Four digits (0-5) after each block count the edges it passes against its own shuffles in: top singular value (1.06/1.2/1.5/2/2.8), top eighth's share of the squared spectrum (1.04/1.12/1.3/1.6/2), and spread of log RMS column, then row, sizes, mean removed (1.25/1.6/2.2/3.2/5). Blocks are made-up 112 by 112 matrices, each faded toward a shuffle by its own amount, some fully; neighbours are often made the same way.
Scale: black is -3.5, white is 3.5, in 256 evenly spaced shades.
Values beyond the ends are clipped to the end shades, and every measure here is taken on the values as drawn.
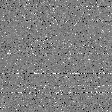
3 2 0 2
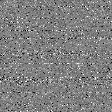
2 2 0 3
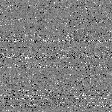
2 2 0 3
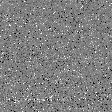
1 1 0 1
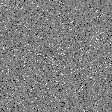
1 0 0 0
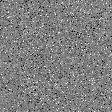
0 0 0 0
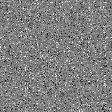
3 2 1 1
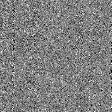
1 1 3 0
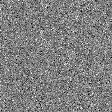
0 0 1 0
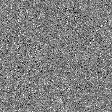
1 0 2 0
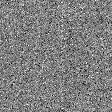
0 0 0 0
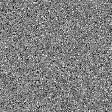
0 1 1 0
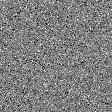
0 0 0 0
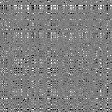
5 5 3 4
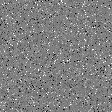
2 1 0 0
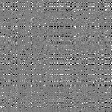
5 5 3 4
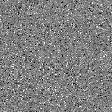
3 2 1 1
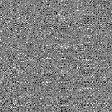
4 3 2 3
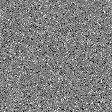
2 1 0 0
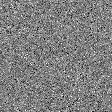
0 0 0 0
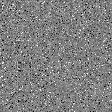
3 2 1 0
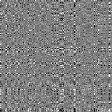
5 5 4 3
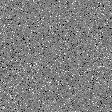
1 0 0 0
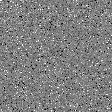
2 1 0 0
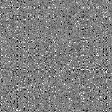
4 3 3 2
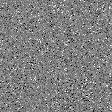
3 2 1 0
